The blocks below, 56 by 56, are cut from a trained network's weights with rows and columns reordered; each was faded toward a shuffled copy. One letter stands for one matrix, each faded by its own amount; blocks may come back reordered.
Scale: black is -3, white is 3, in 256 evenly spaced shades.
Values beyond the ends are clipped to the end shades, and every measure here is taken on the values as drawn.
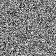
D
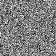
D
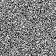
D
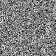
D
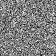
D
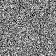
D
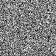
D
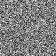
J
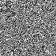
J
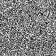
D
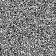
D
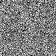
D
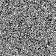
D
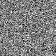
J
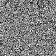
J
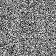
D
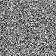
J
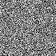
J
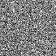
J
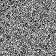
D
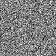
J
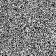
D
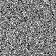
J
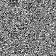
J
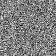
J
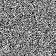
D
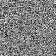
J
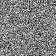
D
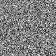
J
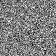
D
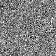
J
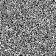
D
